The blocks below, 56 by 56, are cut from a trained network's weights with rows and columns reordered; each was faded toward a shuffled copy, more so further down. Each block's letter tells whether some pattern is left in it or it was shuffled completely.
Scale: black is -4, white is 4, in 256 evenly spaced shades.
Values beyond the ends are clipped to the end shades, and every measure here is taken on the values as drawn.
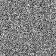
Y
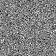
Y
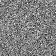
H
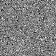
H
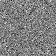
Y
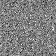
Y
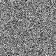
Y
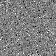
Y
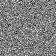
Y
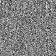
H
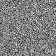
Y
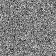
Y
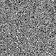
H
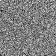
Y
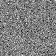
Y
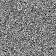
Y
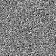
H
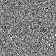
H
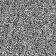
Y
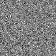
H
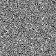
H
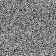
Y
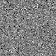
H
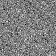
Y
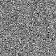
H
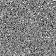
H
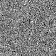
H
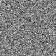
H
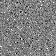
Y
